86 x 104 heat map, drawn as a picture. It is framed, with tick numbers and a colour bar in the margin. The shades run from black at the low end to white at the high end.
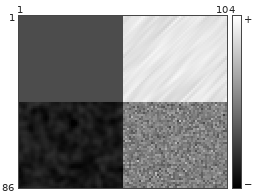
It is made of 2 by 2 panels. Panel 1,1: low, flat. Panel 1,2: very high, slanting up to the right, faint in contrast. Panel 2,1: very low, blotchy, faint in contrast. Panel 2,2: middling, fine-grained.
